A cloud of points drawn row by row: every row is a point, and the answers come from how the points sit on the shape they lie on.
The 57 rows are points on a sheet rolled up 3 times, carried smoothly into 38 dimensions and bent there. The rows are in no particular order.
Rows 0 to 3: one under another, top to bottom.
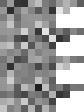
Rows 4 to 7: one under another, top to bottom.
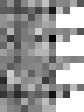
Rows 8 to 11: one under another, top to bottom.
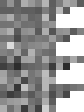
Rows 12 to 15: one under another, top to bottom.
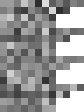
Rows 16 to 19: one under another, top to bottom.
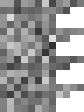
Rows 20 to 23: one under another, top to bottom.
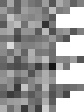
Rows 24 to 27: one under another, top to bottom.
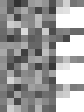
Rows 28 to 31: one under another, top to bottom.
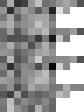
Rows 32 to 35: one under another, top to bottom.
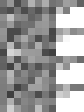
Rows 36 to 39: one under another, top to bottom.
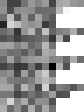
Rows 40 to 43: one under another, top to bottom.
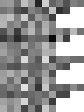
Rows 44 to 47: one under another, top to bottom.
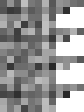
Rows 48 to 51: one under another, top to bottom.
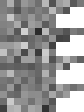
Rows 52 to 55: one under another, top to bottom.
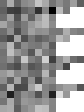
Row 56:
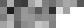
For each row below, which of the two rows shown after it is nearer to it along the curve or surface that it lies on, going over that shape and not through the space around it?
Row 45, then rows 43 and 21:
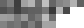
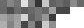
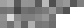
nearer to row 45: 21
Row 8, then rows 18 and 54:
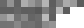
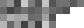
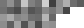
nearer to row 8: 54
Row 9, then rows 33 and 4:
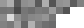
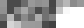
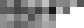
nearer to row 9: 4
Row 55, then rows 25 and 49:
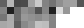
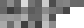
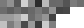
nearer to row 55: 25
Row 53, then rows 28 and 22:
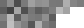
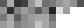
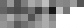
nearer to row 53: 22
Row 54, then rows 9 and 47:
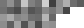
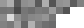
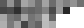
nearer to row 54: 9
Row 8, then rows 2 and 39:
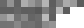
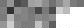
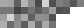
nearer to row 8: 2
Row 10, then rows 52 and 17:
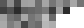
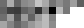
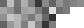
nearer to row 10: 52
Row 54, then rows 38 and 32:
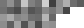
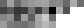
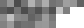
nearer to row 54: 32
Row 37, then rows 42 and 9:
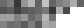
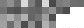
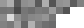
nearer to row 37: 9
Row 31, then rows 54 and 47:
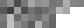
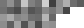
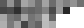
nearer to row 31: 54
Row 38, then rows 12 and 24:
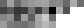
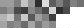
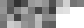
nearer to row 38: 24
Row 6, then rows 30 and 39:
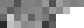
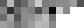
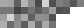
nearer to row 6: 39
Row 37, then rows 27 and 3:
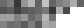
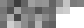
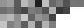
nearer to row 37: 27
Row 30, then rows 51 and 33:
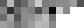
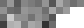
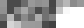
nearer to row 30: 33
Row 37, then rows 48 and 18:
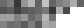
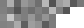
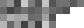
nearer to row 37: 48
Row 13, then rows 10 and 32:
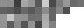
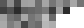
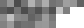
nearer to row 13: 32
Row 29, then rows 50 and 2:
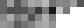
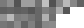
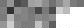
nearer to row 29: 2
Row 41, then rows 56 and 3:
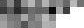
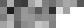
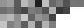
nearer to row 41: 56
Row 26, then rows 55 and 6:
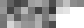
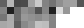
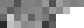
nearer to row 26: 55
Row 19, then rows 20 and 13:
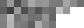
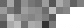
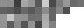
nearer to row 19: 13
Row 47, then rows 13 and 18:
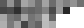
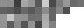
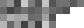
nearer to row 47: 18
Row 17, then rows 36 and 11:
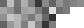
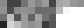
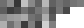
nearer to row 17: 36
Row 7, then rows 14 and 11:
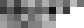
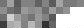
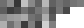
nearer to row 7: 11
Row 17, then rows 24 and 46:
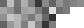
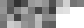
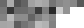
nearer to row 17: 24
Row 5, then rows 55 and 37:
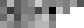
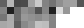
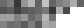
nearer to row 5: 55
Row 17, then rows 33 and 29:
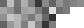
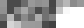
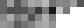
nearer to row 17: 33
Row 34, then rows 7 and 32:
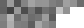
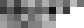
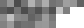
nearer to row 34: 32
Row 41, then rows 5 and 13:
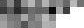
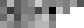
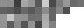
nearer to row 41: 5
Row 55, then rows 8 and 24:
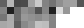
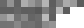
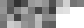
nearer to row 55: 24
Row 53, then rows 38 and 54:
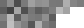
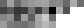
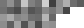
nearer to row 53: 54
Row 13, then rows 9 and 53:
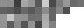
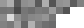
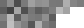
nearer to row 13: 9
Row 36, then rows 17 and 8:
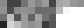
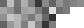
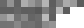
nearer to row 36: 17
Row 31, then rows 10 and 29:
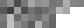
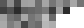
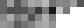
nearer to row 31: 29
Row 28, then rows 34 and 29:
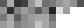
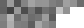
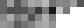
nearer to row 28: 29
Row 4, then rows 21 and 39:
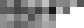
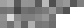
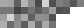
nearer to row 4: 21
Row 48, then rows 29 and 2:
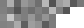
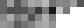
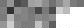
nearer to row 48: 29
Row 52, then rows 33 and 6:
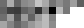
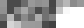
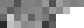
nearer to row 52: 33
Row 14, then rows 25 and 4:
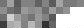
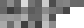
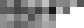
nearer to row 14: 25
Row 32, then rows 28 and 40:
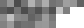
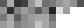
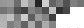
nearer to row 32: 28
